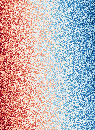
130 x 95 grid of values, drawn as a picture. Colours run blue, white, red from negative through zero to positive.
No row or column stands out. There is an overall slope up to the left. The texture is fine-grained noise. Overall the values sit about 50% of the way up the scale. The top right is the ninth with the lowest average.
